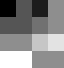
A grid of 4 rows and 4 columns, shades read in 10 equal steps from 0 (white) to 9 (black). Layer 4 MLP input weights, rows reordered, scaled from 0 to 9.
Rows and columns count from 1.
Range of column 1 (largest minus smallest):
9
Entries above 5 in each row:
3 2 0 0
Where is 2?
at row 3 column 3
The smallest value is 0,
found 2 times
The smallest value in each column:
0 0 2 1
